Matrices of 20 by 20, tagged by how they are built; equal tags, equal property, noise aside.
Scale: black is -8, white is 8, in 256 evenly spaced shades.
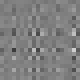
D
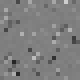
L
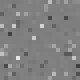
L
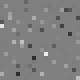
L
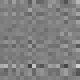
D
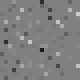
L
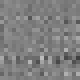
D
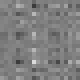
D
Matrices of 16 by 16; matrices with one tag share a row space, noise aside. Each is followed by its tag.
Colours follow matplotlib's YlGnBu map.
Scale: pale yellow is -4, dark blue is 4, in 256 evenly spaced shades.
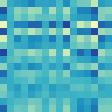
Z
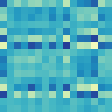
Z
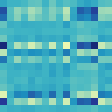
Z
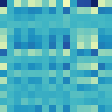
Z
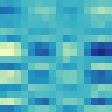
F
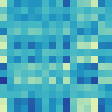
Z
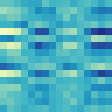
F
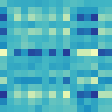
Z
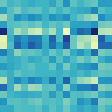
Z
